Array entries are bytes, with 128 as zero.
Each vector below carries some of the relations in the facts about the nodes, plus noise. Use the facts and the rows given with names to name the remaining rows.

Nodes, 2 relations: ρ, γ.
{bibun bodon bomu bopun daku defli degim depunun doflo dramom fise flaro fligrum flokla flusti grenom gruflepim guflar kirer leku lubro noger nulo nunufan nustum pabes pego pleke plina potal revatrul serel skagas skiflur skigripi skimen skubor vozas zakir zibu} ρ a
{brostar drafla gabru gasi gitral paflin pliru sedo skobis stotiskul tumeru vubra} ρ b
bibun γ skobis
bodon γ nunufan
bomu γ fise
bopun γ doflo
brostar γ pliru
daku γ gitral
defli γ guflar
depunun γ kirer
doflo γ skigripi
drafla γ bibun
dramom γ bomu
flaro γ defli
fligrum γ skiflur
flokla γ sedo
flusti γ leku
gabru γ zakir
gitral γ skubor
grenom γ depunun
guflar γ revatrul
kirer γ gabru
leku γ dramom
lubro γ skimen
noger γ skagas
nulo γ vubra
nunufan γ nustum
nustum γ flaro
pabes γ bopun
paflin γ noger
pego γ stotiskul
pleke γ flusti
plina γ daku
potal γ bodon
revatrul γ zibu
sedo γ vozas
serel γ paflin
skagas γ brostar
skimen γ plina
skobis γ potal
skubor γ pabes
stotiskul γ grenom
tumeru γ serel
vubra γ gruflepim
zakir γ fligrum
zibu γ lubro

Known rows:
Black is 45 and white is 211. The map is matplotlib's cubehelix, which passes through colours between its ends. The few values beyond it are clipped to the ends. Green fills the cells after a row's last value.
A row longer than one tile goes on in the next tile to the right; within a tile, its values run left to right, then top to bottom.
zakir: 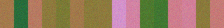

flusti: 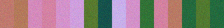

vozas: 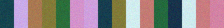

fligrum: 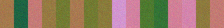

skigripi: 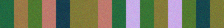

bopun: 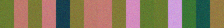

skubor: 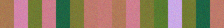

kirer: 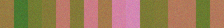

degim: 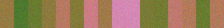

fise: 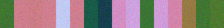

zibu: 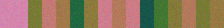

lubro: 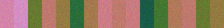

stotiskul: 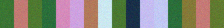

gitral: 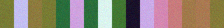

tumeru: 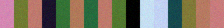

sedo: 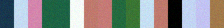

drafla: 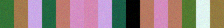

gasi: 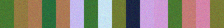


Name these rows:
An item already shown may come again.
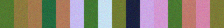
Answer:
gasi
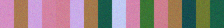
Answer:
pleke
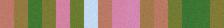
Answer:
pego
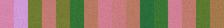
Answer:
skimen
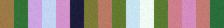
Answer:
gruflepim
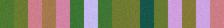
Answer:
bibun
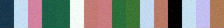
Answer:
sedo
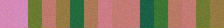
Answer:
lubro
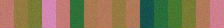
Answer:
defli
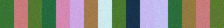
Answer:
stotiskul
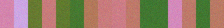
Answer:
plina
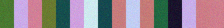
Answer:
flokla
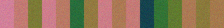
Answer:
revatrul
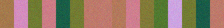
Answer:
skubor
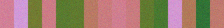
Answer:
daku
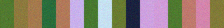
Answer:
gasi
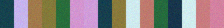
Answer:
vozas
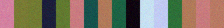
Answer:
paflin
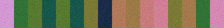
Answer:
serel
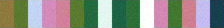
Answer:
vubra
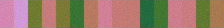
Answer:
skimen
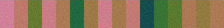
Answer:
revatrul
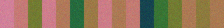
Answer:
revatrul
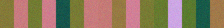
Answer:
pabes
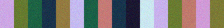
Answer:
brostar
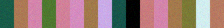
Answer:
skobis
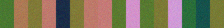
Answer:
doflo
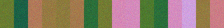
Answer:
skiflur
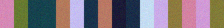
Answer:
pliru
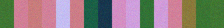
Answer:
fise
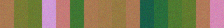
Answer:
flaro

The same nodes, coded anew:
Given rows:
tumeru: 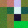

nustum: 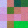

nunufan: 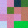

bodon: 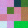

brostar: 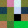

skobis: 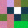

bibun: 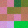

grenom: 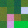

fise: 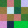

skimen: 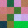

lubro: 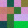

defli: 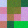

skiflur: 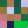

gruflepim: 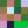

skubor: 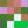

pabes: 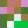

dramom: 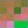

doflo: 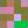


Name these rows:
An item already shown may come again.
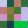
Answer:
revatrul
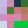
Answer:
nunufan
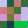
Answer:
revatrul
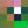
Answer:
drafla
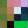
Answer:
gasi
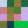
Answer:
guflar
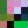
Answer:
pliru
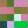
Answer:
daku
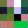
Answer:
paflin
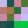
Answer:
zibu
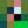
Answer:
stotiskul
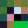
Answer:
gabru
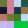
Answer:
noger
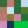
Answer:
skigripi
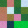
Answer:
skigripi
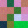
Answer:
skimen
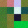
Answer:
tumeru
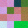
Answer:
potal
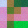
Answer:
flaro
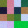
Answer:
noger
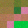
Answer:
pego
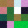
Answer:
gitral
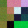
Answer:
gasi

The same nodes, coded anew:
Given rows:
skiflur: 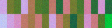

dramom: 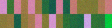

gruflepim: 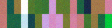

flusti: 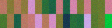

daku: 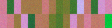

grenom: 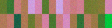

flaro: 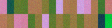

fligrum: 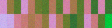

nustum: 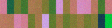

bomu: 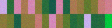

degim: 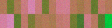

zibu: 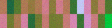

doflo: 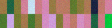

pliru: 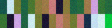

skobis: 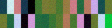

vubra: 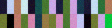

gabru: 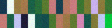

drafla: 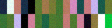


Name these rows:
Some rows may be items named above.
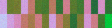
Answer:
skiflur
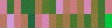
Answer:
potal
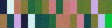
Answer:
gasi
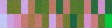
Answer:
skiflur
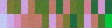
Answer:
skiflur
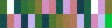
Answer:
tumeru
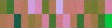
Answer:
grenom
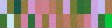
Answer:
serel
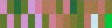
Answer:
skagas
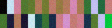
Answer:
stotiskul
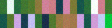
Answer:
paflin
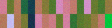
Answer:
bibun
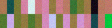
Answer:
skigripi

